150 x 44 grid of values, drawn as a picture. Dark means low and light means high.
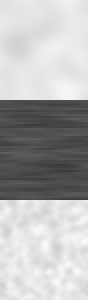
The table splits into 3 rows of 1 panel. Panel 1,1: very high, smooth, faint in contrast. Panel 2,1: low, streaked across, faint in contrast. Panel 3,1: very high, blotchy, faint in contrast.
